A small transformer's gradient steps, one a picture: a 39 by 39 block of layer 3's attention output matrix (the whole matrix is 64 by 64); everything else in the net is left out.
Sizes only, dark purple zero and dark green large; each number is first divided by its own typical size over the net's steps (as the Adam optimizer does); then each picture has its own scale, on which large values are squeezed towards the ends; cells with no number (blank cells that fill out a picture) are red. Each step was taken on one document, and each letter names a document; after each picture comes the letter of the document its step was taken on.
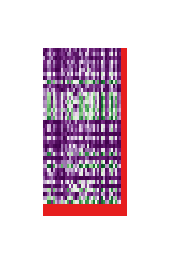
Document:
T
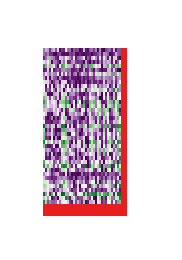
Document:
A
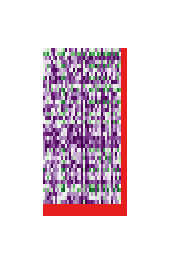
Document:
A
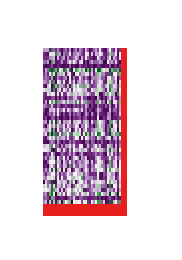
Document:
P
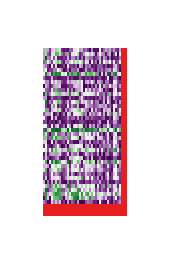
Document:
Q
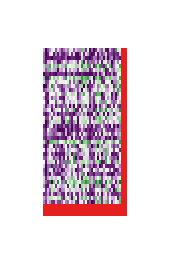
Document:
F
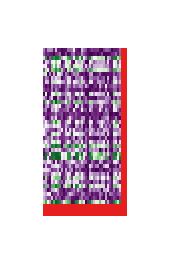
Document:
Q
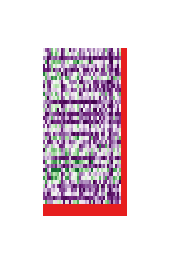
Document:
Q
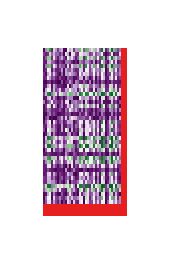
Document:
T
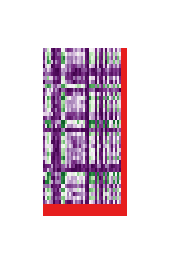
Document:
A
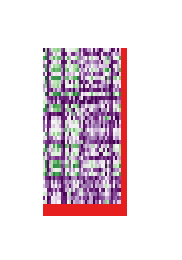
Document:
Q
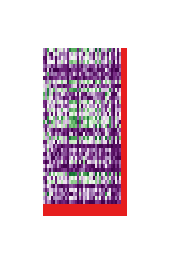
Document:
F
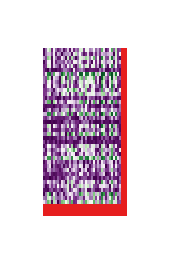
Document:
T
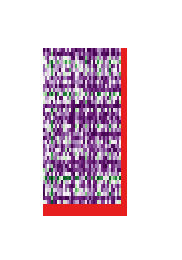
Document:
P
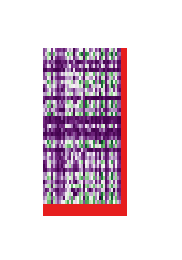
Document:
T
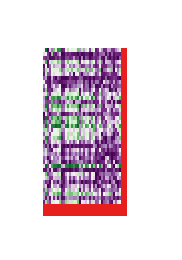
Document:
Q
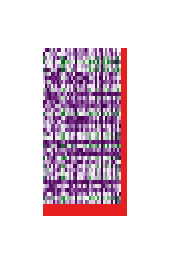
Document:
A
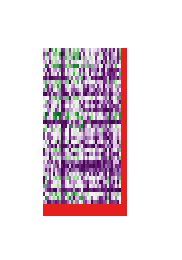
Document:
Q
